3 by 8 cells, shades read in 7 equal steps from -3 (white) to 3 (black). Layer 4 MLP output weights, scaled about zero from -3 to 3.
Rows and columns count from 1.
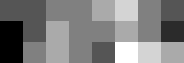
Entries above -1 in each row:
6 6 4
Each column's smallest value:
1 0 -1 0 -1 -3 -2 -1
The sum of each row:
0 4 -3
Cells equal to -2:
2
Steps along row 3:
down down up up down up up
